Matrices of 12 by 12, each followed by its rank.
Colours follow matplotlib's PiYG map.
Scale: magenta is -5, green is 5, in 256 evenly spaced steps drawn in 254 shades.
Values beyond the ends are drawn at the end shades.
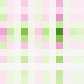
one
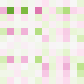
two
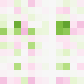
two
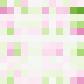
two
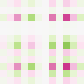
one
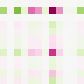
one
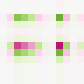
one
